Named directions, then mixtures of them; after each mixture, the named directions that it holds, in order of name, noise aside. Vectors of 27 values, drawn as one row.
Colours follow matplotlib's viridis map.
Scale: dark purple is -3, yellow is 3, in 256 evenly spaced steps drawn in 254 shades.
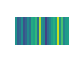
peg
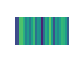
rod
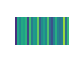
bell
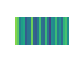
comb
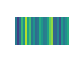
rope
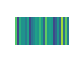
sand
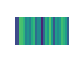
rod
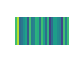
bell, comb, rod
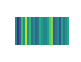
rope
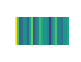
comb, rod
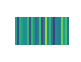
comb, rod, sand
